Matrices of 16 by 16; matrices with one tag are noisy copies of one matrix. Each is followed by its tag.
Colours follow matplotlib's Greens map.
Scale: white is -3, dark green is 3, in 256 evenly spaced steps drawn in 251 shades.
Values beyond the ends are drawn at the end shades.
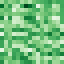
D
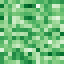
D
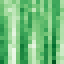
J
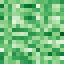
D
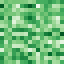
D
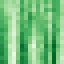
J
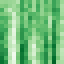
J
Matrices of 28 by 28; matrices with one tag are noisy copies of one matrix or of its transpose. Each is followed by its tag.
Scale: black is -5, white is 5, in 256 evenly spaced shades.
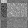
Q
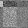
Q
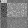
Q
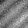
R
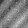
R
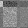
Q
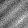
R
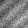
R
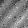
R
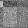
Q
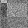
Q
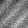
R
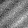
R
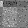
Q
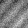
R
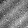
R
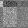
Q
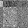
Q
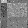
Q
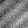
R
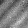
R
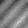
R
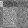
Q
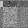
Q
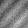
R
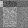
Q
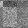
Q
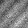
R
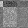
Q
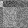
Q
